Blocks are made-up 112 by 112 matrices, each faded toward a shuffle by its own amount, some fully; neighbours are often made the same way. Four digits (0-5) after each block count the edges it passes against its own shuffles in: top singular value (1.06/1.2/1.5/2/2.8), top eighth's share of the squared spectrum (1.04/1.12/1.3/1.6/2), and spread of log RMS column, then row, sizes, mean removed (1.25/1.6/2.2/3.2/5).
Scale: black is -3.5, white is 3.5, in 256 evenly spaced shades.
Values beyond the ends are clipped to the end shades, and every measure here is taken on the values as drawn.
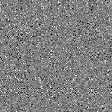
4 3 2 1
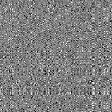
5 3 3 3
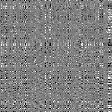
5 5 4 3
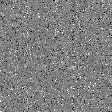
3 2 1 0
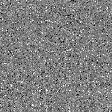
3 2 1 1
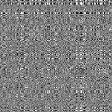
5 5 3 4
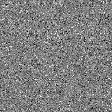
3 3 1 1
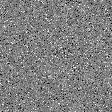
0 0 0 0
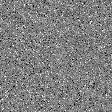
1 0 0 0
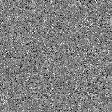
3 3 1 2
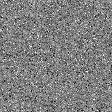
2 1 0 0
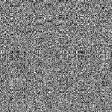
4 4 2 2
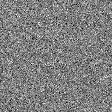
2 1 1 0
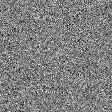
3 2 1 0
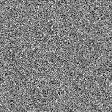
3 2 1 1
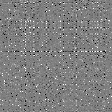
5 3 2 2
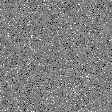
0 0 0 0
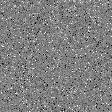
0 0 0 0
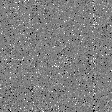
2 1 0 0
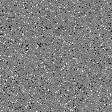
1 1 0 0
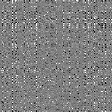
5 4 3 3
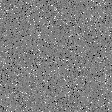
2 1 0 0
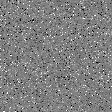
2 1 0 0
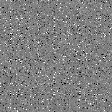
4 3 2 2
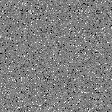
3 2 1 1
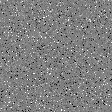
0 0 0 0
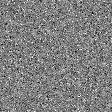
2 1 0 0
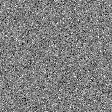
2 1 0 0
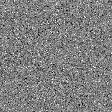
2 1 0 0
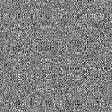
4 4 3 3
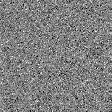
3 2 0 1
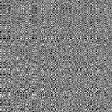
5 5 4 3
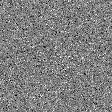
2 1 0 0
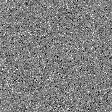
0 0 0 0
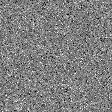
1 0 0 0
